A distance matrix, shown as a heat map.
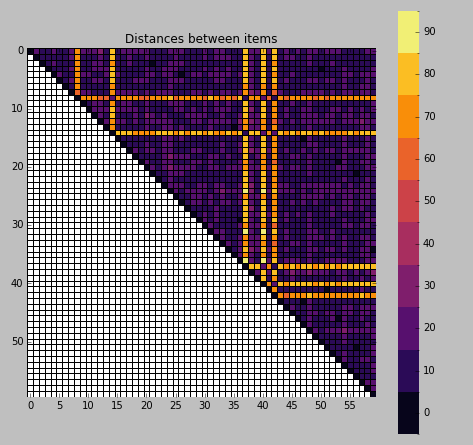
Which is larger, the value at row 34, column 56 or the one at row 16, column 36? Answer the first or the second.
the second
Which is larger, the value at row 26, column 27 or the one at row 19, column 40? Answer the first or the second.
the second
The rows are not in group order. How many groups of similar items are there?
2
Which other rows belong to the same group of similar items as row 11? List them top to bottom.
0, 1, 2, 3, 4, 5, 6, 7, 9, 10, 12, 13, 15, 16, 17, 18, 19, 20, 21, 22, 23, 24, 25, 26, 27, 28, 29, 30, 31, 32, 33, 34, 35, 36, 38, 39, 41, 43, 44, 45, 46, 47, 48, 49, 50, 51, 52, 53, 54, 55, 56, 57, 58, 59
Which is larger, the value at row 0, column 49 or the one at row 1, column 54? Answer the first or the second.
the first
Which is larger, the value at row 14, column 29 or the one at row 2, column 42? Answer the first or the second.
the first
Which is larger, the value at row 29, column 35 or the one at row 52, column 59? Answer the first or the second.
the second
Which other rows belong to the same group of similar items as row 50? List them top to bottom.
0, 1, 2, 3, 4, 5, 6, 7, 9, 10, 11, 12, 13, 15, 16, 17, 18, 19, 20, 21, 22, 23, 24, 25, 26, 27, 28, 29, 30, 31, 32, 33, 34, 35, 36, 38, 39, 41, 43, 44, 45, 46, 47, 48, 49, 51, 52, 53, 54, 55, 56, 57, 58, 59
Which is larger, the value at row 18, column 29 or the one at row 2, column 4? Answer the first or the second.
the second
